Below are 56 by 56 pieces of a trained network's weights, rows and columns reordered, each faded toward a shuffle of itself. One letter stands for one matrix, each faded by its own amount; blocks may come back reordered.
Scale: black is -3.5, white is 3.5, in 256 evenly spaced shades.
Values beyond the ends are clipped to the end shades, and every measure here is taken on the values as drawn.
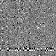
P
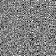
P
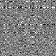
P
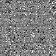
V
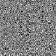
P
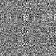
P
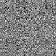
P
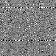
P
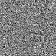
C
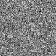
C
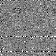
P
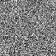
C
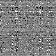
V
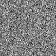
C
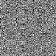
P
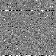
P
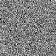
C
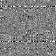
P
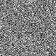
C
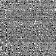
V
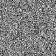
C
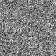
C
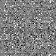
V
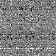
V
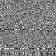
P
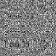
P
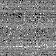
V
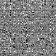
V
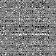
V
